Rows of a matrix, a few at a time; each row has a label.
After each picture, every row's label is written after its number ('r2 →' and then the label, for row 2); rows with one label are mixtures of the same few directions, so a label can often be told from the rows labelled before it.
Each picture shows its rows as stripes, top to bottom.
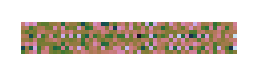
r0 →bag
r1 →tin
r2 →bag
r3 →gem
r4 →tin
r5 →bag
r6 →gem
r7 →gem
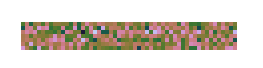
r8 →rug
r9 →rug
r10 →bag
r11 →tin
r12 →bag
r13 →rug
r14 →gem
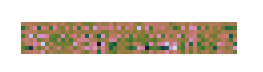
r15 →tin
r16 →gem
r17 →bag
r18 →rug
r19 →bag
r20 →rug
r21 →tin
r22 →rug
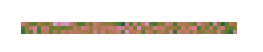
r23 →gem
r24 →gem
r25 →gem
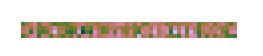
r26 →gem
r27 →tin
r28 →tin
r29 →gem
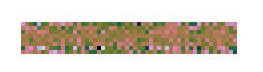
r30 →gem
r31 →bag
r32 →rug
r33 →rug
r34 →gem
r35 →tin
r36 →rug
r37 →bag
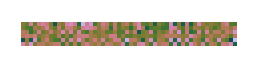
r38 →tin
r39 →tin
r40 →gem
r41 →bag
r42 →gem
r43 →gem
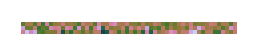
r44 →rug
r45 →rug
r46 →bag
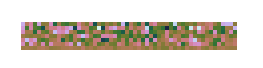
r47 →gem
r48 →rug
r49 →gem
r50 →bag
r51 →bag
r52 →rug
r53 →tin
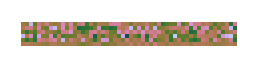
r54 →rug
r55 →bag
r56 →bag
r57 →gem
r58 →bag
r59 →bag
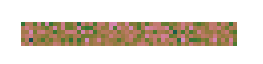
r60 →rug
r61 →tin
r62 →tin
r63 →tin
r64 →rug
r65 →gem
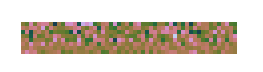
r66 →tin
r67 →rug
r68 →rug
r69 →tin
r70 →tin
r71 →rug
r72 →tin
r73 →bag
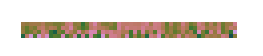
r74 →bag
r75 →bag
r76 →bag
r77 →rug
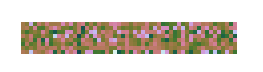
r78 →rug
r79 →tin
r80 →bag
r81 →gem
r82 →rug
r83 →rug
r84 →bag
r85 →tin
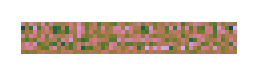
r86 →rug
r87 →gem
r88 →gem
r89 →rug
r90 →bag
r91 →bag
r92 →tin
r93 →bag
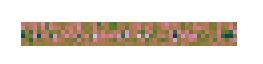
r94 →rug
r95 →rug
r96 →gem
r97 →gem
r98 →tin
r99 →rug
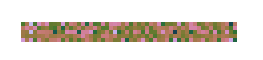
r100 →rug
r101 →bag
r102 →tin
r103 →bag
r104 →gem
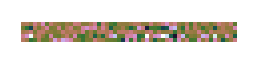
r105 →rug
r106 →tin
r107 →tin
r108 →tin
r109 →gem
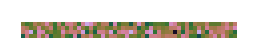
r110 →tin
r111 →gem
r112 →tin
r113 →rug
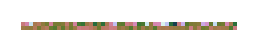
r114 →tin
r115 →bag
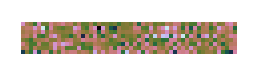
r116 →gem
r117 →rug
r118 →rug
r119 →tin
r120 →tin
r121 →gem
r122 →tin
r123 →gem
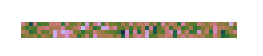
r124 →rug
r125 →bag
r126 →gem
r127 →gem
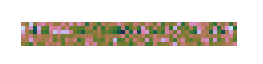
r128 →rug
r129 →gem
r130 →gem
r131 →gem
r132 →tin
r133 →tin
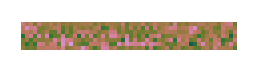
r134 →gem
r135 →bag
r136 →bag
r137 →rug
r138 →gem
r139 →bag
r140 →bag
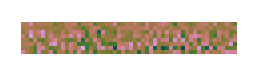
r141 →tin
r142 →bag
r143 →rug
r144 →rug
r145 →tin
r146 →bag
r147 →tin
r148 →gem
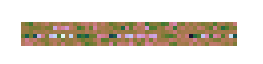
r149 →tin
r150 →gem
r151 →tin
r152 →bag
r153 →bag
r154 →tin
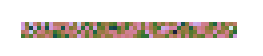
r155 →rug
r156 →rug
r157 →tin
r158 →gem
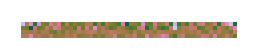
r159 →gem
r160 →tin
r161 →bag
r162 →tin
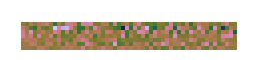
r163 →tin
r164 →gem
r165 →gem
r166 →gem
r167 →bag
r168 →tin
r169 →tin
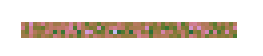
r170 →rug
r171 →rug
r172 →tin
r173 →gem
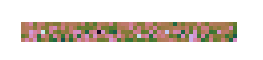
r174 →tin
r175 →bag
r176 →rug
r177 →gem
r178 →bag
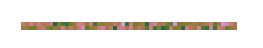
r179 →gem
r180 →tin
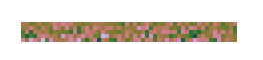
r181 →gem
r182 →gem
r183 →rug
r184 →bag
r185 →rug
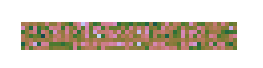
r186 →bag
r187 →rug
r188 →gem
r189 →rug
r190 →gem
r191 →gem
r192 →rug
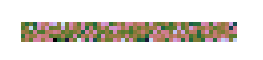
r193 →bag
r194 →rug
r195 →tin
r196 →rug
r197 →gem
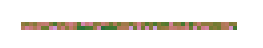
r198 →tin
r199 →bag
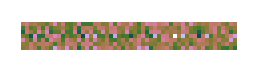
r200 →tin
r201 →rug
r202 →rug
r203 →tin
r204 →rug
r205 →tin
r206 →gem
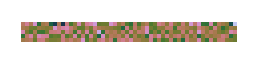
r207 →bag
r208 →gem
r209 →rug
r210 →rug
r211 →tin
